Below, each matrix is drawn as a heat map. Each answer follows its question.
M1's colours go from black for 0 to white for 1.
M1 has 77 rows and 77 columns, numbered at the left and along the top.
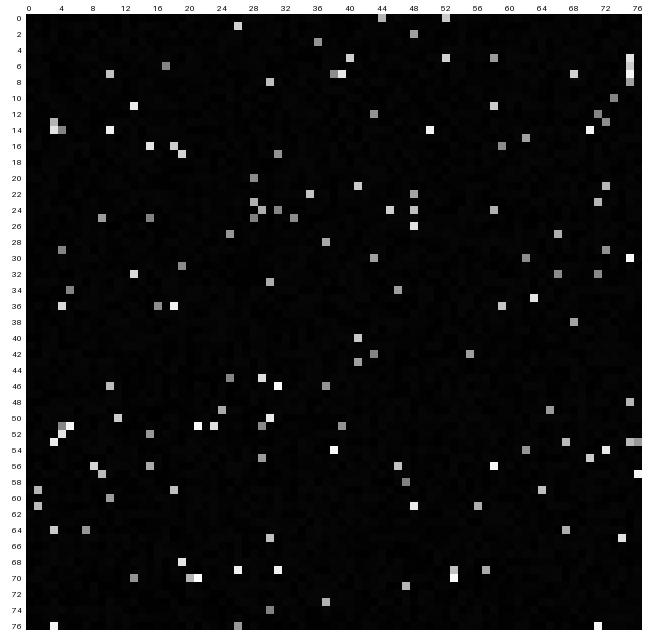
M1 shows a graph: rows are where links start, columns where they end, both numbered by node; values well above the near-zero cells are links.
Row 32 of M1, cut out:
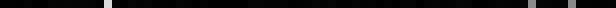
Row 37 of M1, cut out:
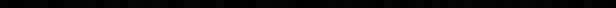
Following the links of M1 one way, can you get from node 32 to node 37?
yes
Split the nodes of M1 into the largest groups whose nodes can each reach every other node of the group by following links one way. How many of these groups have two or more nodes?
1
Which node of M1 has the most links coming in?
node 75
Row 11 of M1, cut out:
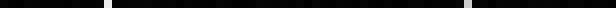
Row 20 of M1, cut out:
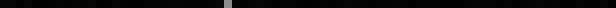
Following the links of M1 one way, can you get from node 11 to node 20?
no
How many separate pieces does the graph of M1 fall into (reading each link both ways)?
1
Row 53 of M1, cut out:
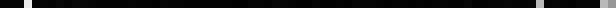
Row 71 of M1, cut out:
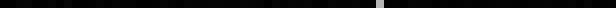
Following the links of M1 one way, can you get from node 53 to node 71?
yes
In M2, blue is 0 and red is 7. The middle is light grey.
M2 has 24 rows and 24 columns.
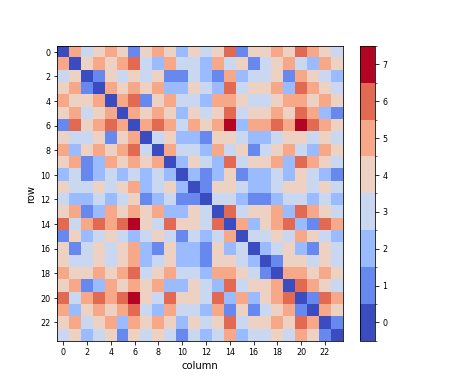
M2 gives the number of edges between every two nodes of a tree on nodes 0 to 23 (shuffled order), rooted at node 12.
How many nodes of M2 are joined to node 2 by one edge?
5
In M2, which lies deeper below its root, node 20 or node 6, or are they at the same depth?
node 6
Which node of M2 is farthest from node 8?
6
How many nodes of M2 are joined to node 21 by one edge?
3
